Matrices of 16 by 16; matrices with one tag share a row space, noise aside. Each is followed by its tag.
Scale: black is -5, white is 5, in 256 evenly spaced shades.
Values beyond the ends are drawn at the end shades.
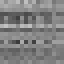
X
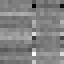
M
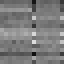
M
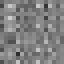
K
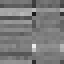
M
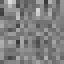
K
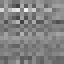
X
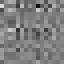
K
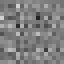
K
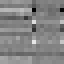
M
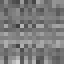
X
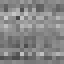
X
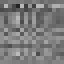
X
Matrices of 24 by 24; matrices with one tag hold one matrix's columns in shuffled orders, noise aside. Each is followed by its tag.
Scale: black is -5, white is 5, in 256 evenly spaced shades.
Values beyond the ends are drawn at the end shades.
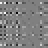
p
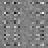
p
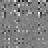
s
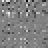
s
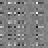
p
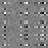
p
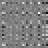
p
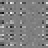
p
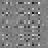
p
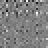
s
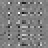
p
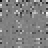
s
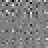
s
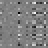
p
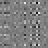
p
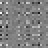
p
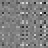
p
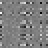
p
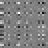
p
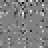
s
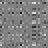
p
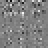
s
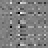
p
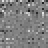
s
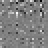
s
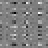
p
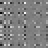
p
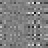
p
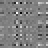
p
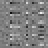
p
